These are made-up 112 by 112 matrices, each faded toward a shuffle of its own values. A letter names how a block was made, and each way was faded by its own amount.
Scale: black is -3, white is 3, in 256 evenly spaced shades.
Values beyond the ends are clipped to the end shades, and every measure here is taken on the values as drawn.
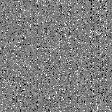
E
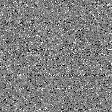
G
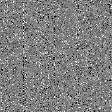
E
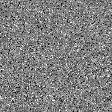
G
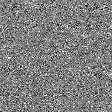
G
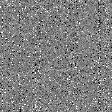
E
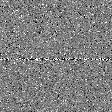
G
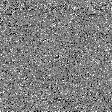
G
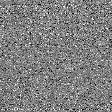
G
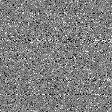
G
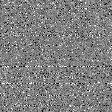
G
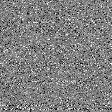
G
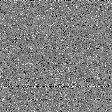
G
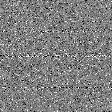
G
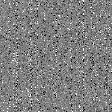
E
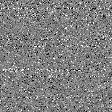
G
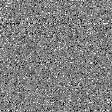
G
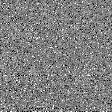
G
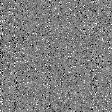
E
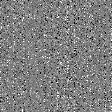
E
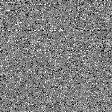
G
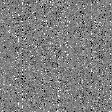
E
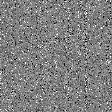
E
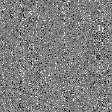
E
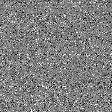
G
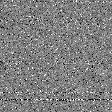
G
